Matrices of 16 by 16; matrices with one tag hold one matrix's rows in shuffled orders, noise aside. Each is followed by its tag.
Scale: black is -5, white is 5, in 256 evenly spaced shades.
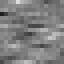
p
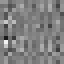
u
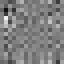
u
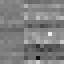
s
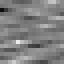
p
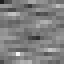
p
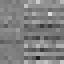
s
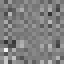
u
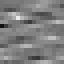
p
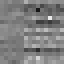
s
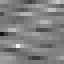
p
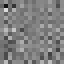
u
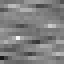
p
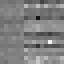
s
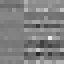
s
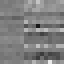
s
